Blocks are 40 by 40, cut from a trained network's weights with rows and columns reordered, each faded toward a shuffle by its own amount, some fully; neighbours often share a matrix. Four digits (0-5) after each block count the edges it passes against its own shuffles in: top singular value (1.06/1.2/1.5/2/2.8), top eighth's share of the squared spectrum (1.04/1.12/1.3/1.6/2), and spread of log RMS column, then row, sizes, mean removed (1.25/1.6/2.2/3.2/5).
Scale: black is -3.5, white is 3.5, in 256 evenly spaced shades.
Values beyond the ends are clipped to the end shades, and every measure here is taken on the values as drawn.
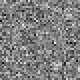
3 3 0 1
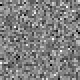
0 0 0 0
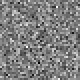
2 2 0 0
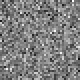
0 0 0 0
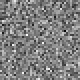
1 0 0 0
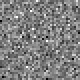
1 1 0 0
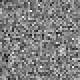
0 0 0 0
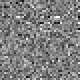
3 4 1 2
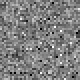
2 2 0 0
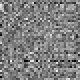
4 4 1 2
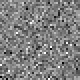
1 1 0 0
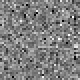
2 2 0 0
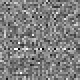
3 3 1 1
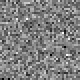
0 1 0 0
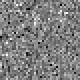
0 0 0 0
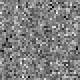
1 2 0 0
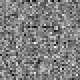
2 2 0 1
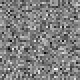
2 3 0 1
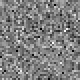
2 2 0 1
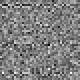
3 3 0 2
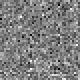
2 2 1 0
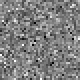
0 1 0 0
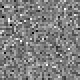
1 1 0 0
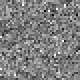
0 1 0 0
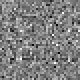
3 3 1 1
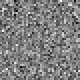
1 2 0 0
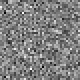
2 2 1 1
